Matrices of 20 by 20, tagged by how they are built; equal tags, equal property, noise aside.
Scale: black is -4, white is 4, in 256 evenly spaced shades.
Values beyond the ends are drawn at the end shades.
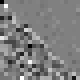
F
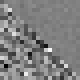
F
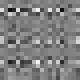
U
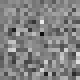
U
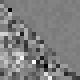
F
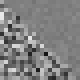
F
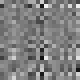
U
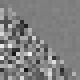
F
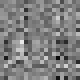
U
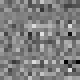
U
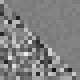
F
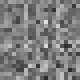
U
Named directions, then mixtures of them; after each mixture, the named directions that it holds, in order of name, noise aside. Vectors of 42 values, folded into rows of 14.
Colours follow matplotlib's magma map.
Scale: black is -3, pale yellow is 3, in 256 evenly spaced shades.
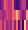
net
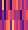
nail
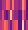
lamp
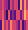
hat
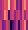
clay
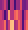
clay, net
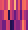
clay, net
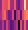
clay, hat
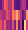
net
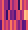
hat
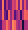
hat, nail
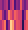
clay, net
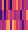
nail
